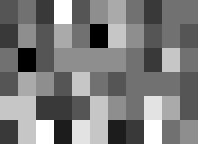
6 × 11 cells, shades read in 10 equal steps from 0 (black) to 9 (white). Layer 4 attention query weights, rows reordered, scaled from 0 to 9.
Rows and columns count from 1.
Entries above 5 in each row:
2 2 1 2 5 5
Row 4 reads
3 6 5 3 7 4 3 4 4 4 3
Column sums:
21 29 24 26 30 28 27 23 28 29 22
